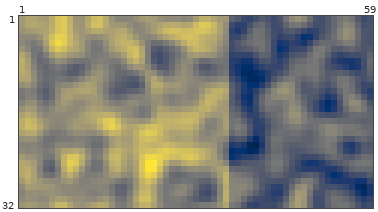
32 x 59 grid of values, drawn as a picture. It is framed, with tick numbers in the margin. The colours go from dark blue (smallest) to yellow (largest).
Grain: blotchy. Seam: vertical, 60% of the way across, the left part higher. Average level on the scale: 50%. Lone odd cells: none.
